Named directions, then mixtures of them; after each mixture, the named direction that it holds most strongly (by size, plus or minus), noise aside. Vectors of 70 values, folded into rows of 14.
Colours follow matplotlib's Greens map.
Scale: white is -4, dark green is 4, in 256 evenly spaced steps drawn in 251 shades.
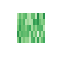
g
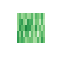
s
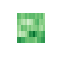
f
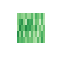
s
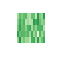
g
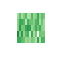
s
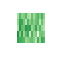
s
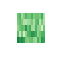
f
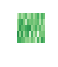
s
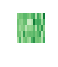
s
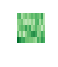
f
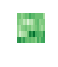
f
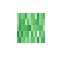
g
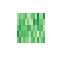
g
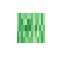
s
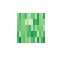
g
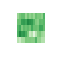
f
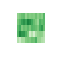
f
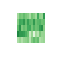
f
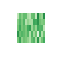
g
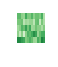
f
